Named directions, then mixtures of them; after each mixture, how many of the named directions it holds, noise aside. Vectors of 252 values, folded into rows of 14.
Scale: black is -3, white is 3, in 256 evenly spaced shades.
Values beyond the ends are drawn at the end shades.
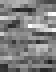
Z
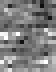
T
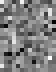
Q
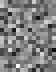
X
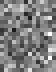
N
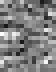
three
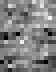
one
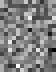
two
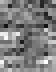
two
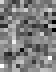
two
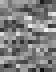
three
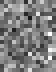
one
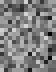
one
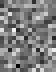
one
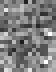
two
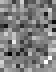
three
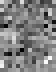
two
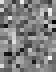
one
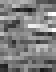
one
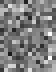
one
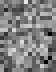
two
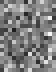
one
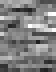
one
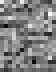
two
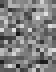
two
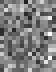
one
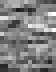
one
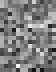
two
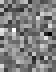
three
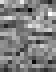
two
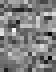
three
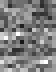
two
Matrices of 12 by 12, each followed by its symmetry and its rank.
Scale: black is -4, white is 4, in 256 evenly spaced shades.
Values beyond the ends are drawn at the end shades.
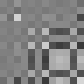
symmetric, rank two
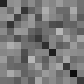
symmetric, full rank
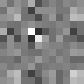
symmetric, rank two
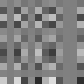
neither, rank one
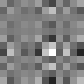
symmetric, rank one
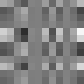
neither, rank one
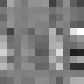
neither, rank two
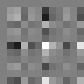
symmetric, rank one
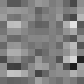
neither, rank two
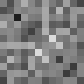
symmetric, full rank
